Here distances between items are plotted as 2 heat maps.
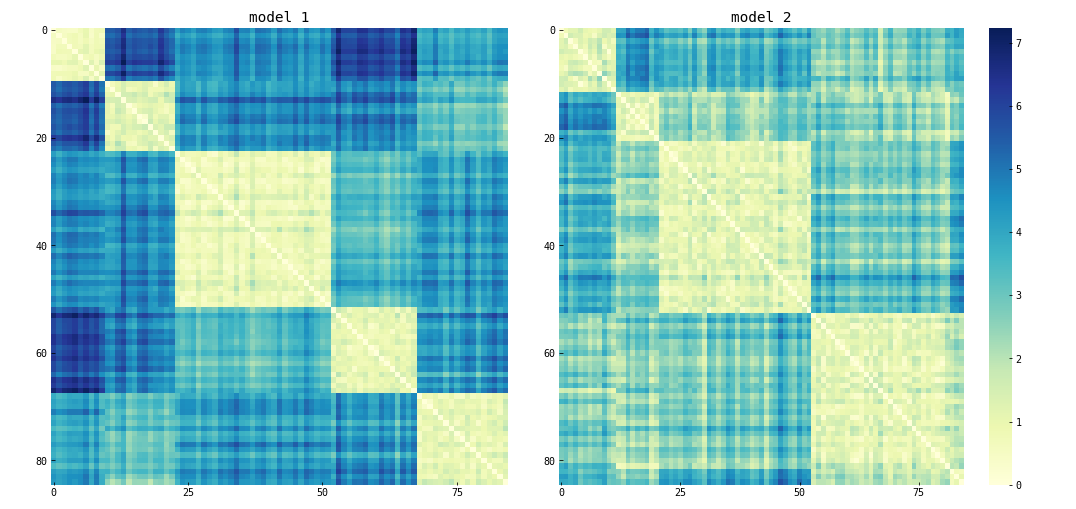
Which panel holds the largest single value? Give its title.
model 1
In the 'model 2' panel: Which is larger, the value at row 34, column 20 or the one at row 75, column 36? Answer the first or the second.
the second
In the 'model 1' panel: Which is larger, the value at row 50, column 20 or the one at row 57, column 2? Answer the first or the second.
the second
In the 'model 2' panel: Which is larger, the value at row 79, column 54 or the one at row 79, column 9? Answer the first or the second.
the second
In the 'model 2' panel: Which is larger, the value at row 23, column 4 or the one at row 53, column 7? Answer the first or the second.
the first
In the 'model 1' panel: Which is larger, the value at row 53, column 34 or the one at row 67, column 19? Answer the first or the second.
the second
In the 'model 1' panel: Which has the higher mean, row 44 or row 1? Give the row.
1
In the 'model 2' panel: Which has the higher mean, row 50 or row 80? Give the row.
50
